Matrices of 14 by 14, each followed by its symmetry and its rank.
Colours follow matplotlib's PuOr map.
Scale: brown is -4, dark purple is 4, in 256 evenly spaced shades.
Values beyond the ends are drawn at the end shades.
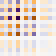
symmetric, rank one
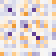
symmetric, rank three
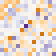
symmetric, full rank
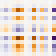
neither, rank one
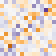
antisymmetric, full rank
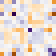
symmetric, rank three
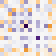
symmetric, rank three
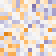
antisymmetric, full rank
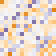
symmetric, full rank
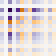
symmetric, rank one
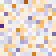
antisymmetric, full rank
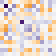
symmetric, rank three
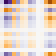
neither, rank one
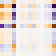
neither, rank one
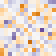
antisymmetric, full rank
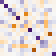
symmetric, full rank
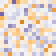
symmetric, full rank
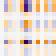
neither, rank one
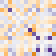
symmetric, rank three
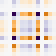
symmetric, rank one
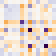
symmetric, rank three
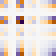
symmetric, rank one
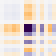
symmetric, rank one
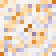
symmetric, full rank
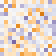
antisymmetric, full rank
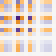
symmetric, rank one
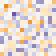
symmetric, full rank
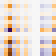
neither, rank one
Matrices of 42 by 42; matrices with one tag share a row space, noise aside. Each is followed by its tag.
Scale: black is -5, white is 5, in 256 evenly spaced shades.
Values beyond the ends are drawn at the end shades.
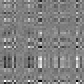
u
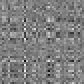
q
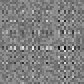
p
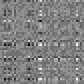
u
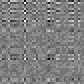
q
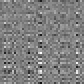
u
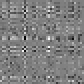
q
